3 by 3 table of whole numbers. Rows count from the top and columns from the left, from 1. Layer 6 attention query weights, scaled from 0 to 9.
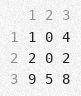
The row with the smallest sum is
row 2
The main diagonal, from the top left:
1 0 8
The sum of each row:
5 4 22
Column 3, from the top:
4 2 8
